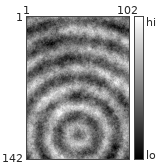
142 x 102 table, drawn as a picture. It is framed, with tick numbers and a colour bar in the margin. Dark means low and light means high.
Rings: centred on the bottom middle. Average level on the scale: 50%. Ninth with the lowest average: top left. Lone odd cells: none.
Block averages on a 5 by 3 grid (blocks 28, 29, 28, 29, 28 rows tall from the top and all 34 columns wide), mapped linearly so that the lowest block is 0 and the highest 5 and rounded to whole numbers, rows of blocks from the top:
0 3 2 / 2 3 4 / 5 2 5 / 5 5 3 / 4 4 2
